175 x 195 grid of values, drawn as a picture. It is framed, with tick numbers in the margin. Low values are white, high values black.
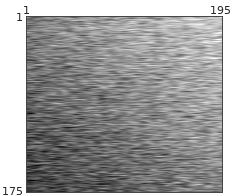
Ninth with the lowest average: top right. Slope: up to the bottom left. Mirror symmetry: none. Ninth with the highest average: bottom left. Grain: streaks across. Histogram: bell-shaped.
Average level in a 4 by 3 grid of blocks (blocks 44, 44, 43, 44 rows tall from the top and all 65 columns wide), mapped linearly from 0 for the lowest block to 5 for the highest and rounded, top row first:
2 1 0
3 2 1
4 3 2
5 4 3
